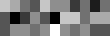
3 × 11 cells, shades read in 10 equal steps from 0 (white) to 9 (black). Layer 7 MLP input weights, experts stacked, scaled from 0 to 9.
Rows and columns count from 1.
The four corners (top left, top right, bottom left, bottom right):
2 5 6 6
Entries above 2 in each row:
9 9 10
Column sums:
14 16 16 15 12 13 10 14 14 17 14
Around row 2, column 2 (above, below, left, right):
3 4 6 7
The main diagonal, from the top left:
2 9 4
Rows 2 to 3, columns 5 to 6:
6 9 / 4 0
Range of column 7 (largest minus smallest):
2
